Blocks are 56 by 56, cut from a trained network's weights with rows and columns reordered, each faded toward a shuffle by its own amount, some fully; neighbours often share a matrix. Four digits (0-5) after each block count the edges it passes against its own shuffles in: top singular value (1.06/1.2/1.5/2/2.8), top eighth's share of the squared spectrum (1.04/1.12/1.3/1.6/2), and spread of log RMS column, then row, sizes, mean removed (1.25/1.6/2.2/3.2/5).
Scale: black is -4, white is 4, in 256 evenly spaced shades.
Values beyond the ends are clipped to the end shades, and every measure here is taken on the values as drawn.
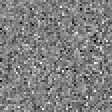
1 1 0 0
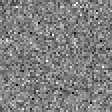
1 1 0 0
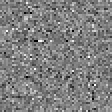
2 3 2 2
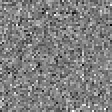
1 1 0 0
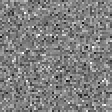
0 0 0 0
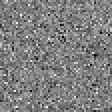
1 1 0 0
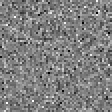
0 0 0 0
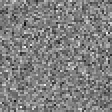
1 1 0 0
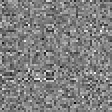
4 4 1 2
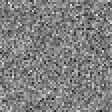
0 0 0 0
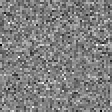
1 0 0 0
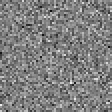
1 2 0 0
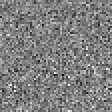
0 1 0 1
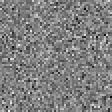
2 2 0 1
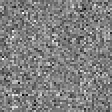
3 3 1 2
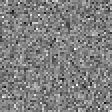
1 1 0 0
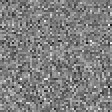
3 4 1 2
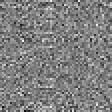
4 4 2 3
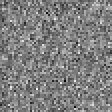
3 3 1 1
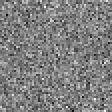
0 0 0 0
